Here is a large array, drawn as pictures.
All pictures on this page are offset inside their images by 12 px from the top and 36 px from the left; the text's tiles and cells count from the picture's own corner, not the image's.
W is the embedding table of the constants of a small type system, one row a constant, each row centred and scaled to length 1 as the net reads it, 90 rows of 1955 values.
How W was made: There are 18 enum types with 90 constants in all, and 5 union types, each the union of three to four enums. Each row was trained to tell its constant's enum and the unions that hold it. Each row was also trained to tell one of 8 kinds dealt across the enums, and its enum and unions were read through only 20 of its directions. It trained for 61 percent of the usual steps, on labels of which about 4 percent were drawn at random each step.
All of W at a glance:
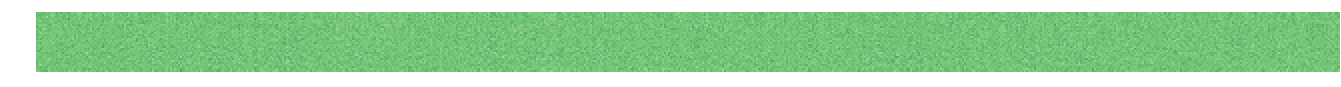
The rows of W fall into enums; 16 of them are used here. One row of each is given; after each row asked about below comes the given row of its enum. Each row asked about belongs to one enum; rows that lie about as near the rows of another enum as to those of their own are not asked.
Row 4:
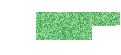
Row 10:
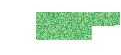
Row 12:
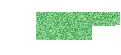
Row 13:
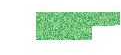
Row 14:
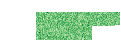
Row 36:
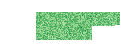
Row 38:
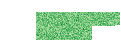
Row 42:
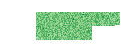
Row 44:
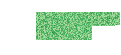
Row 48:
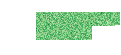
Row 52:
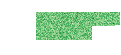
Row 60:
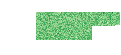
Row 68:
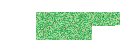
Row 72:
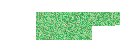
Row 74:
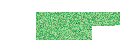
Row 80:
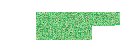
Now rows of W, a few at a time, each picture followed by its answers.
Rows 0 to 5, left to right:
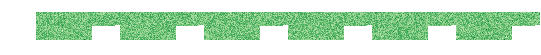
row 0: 38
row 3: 10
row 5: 38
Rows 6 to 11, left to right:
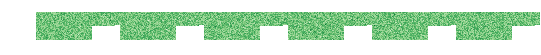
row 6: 42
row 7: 4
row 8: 48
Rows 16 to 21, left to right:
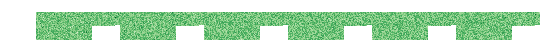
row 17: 14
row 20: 68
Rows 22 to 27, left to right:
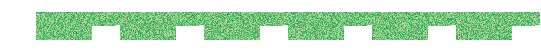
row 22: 4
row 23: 72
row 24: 36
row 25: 68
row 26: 48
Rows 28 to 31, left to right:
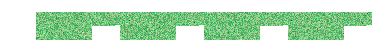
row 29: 4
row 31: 36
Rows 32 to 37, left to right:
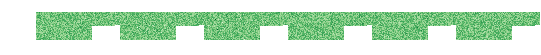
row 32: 36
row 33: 10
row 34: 80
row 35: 72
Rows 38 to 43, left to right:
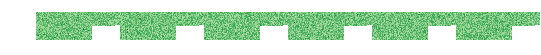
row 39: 44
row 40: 68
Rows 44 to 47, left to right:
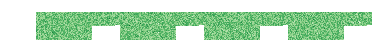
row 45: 36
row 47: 48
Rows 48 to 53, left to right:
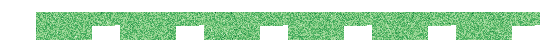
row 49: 42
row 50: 38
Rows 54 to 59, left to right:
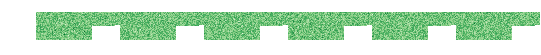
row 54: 10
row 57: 14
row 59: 4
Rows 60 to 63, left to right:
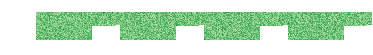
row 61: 68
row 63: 80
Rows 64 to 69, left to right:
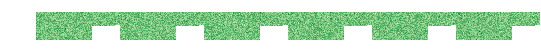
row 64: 52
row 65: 72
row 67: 38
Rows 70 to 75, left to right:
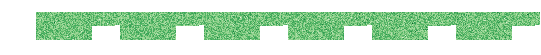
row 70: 42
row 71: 44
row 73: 12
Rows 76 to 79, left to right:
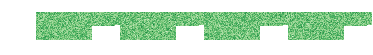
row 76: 48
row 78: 52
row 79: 68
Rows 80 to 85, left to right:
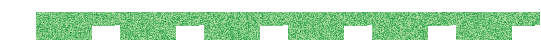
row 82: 4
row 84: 36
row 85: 12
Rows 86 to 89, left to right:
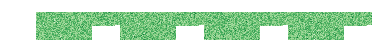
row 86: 12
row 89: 12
